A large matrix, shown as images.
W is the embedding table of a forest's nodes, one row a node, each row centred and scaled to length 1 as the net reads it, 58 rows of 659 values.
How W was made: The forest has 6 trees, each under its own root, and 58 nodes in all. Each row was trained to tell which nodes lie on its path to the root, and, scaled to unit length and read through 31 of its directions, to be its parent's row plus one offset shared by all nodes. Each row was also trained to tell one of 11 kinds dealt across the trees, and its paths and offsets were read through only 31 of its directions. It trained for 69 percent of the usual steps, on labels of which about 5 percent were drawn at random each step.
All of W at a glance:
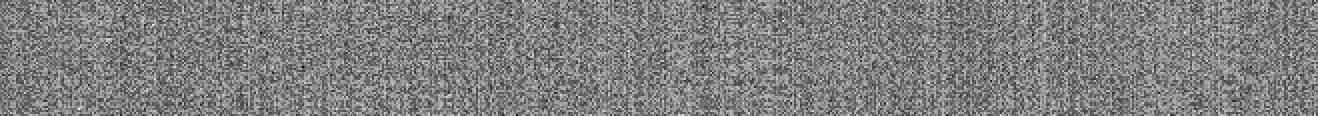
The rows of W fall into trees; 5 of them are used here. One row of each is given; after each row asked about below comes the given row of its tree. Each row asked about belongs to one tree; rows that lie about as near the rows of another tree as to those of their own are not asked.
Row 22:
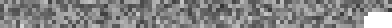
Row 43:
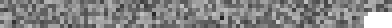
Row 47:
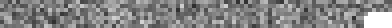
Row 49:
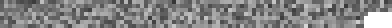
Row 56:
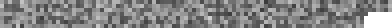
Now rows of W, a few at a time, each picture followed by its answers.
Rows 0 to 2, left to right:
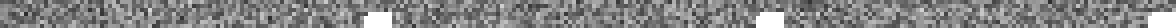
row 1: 22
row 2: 43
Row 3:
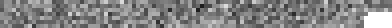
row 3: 47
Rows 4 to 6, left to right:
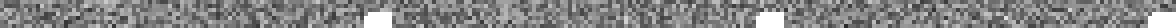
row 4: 47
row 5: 47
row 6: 43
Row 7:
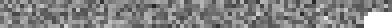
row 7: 22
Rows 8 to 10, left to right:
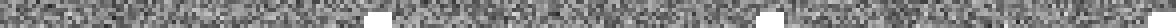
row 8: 43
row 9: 22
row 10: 43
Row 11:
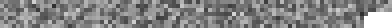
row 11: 22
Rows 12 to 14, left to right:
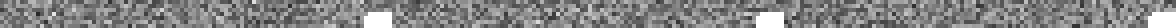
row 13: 43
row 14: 47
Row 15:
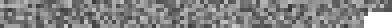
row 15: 56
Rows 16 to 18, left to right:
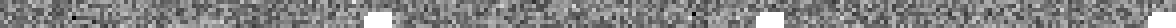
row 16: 47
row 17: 43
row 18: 49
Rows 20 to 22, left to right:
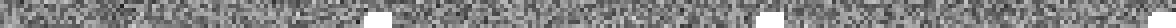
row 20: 43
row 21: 47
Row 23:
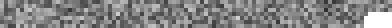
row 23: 56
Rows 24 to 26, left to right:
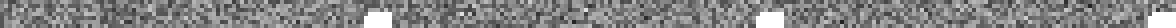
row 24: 49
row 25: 47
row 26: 43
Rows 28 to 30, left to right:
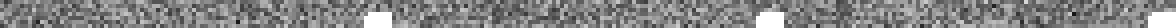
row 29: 22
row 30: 47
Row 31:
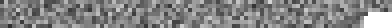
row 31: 49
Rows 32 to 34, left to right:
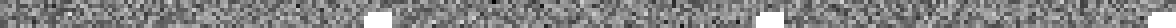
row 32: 47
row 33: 43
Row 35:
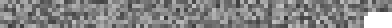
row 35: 56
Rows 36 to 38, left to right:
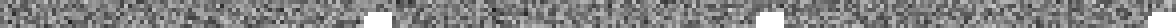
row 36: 43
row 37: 47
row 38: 49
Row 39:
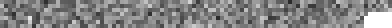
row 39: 47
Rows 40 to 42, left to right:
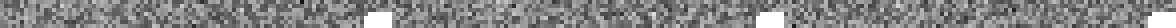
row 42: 22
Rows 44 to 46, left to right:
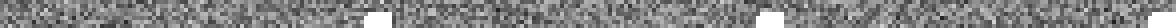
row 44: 43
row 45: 49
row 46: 43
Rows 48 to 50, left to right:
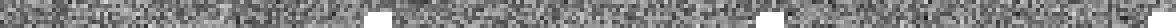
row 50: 49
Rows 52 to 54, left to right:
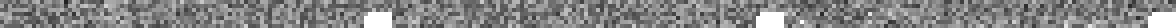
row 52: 47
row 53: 49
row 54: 47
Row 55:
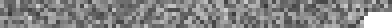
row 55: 43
